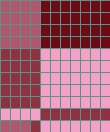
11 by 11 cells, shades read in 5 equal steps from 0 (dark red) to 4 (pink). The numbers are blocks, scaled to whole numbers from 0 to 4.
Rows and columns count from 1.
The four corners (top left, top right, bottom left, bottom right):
2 0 2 4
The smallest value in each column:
1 1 1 1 0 0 0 0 0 0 0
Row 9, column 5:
4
